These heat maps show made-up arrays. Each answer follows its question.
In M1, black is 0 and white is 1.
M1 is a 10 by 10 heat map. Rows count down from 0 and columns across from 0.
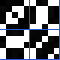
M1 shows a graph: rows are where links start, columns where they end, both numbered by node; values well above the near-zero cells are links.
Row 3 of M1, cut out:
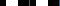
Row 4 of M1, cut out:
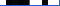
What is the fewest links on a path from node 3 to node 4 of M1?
2
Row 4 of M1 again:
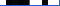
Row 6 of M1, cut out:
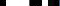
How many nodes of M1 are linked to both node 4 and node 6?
0
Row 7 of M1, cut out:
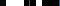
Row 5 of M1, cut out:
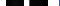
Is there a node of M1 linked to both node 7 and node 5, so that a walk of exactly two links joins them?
no
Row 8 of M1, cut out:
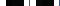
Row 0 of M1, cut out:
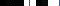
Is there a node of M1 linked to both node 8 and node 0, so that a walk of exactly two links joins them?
yes
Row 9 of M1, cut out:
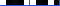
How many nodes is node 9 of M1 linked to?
4
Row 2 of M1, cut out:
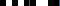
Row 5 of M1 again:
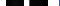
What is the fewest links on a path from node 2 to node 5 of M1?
3
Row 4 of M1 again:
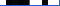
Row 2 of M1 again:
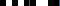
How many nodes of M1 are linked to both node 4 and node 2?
1
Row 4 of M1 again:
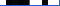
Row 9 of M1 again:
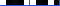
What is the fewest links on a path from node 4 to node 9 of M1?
1
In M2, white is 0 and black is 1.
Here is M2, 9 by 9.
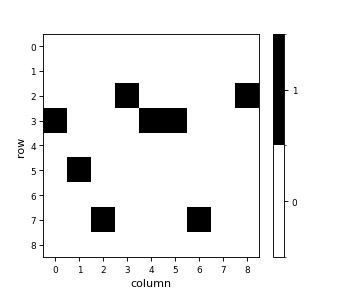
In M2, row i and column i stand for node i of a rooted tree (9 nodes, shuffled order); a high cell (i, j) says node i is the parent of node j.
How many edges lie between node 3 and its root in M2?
2
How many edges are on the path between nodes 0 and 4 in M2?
2
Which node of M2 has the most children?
3
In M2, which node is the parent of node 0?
3
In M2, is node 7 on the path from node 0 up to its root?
yes
